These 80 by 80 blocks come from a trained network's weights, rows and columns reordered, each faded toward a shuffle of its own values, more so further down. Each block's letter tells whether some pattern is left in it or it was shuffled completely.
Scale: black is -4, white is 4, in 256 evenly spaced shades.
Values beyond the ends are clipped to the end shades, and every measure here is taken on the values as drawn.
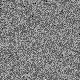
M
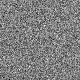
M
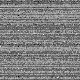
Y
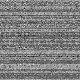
Y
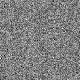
Y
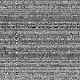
Y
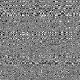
Y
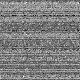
Y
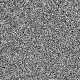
M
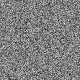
M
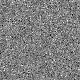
M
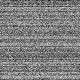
Y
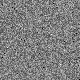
M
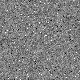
M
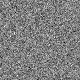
M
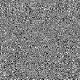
Y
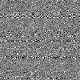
Y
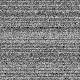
Y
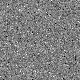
M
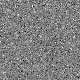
M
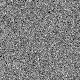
M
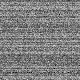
Y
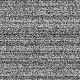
Y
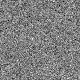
M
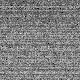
Y
